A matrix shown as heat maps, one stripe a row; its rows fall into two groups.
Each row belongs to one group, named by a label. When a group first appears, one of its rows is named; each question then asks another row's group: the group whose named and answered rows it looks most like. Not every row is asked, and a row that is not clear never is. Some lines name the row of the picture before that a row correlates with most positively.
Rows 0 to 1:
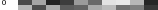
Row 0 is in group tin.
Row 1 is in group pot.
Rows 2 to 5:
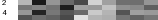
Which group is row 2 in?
pot
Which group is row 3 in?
tin
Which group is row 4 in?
pot
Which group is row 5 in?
tin
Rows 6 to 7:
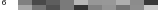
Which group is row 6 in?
tin
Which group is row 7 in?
pot
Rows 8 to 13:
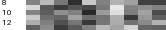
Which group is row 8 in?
tin
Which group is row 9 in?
pot
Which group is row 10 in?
pot
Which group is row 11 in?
pot
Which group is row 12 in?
pot
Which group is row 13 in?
tin
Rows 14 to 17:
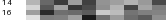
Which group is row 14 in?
pot
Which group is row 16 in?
pot
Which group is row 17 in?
pot
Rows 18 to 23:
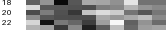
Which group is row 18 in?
tin
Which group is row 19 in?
pot
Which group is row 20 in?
tin
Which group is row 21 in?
pot
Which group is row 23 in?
pot
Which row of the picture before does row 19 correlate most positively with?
14
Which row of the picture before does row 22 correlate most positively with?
16
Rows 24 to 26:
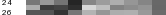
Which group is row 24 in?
tin
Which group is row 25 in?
tin
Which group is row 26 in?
tin
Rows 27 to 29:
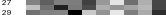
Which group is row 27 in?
pot
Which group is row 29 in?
tin
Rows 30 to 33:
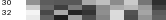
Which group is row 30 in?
tin
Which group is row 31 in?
pot
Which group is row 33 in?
pot
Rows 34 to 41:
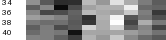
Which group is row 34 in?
tin
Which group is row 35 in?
tin
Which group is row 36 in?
tin
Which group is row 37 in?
pot
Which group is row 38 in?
pot
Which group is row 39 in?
tin
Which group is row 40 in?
tin
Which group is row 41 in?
tin
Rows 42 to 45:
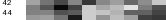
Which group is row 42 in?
pot
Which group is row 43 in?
tin
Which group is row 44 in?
tin
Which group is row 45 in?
tin
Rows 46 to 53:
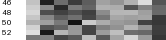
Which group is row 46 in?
pot
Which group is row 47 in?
pot
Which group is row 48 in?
pot
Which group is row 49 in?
pot
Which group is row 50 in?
tin
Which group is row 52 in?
pot
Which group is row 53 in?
tin
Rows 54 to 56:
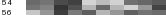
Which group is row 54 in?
tin
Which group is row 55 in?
tin
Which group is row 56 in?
pot
